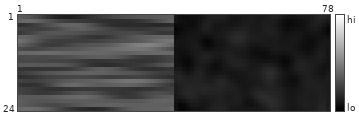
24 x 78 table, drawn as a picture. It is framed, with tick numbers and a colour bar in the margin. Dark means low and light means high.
The table splits into one row of 2 panels. Panel 1,1: low, streaked across. Panel 1,2: very low, blotchy, faint in contrast.
